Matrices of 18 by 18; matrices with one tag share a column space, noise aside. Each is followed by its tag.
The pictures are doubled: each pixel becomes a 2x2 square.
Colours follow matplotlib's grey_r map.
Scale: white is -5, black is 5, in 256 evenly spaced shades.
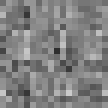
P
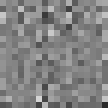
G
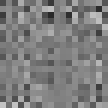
G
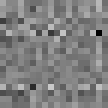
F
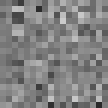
G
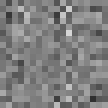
G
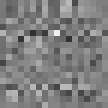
F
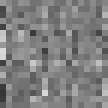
P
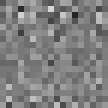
G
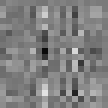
P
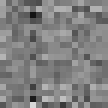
G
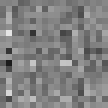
P
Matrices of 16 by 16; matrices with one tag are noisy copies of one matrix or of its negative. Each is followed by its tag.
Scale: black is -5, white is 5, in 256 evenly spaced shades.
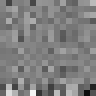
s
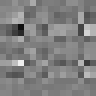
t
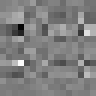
t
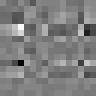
t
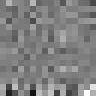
s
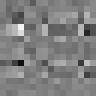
t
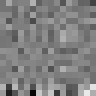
s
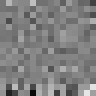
s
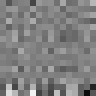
s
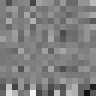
s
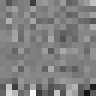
s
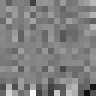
s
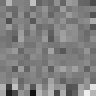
s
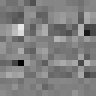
t
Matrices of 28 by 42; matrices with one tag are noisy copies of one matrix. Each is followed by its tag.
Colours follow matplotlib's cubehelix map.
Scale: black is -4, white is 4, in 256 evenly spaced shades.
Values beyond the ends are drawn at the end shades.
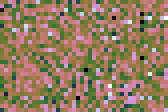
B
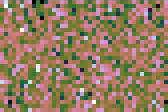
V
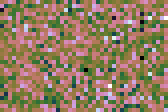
B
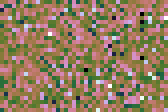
B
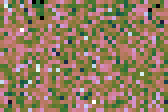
V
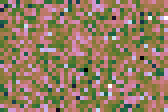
B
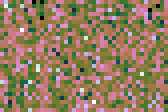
V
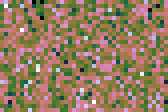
V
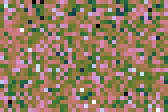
V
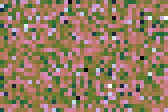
B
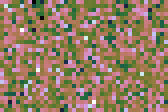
V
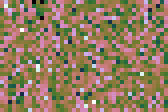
V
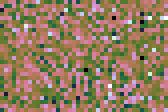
B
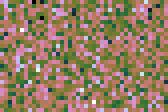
V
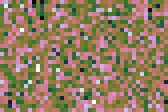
V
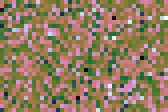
B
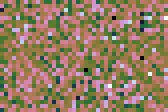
B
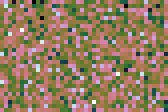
V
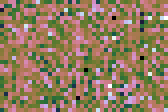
B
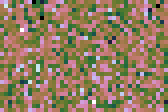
V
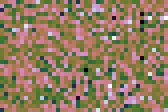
B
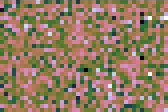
B
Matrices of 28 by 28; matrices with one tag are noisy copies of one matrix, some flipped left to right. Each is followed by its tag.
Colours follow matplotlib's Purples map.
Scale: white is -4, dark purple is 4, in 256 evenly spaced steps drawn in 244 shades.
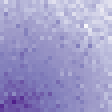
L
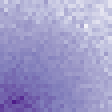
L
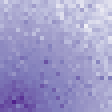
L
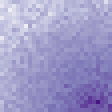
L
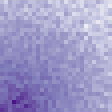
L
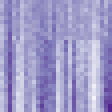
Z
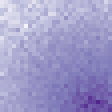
L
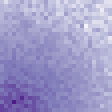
L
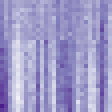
Z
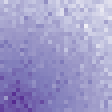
L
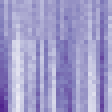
Z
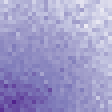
L
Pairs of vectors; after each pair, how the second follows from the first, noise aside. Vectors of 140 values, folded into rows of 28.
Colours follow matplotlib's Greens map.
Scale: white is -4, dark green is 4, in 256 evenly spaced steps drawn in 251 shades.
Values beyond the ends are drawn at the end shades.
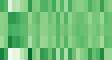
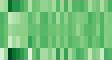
negated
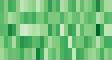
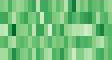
reversed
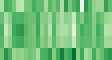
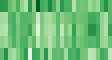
reversed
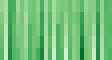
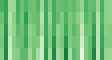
negated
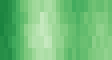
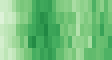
negated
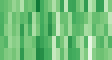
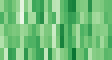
reversed
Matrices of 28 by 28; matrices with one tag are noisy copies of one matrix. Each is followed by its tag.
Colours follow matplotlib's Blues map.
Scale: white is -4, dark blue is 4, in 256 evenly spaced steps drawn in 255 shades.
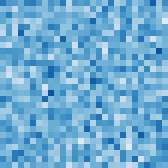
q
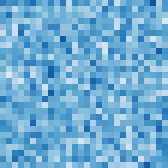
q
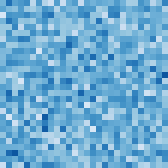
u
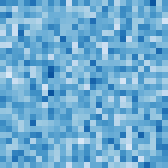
q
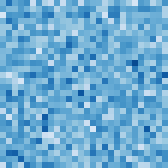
u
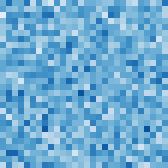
u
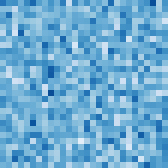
q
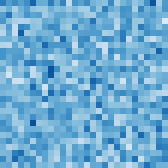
q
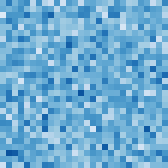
u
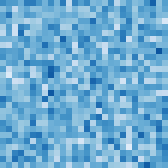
q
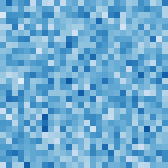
u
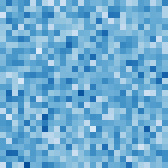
u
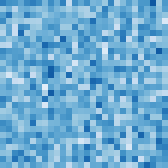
q
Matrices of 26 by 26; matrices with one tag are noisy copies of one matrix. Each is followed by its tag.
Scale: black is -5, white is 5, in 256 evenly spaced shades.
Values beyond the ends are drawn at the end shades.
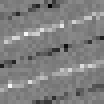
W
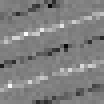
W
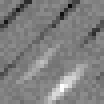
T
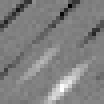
T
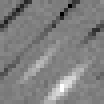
T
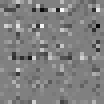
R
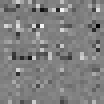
R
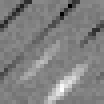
T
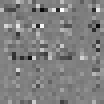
R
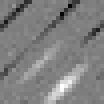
T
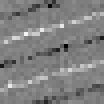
W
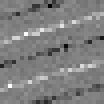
W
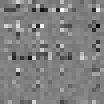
R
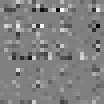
R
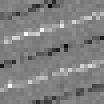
W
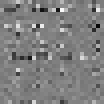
R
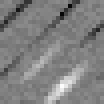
T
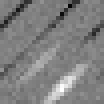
T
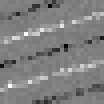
W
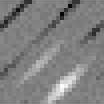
T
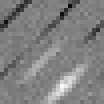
T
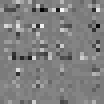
R
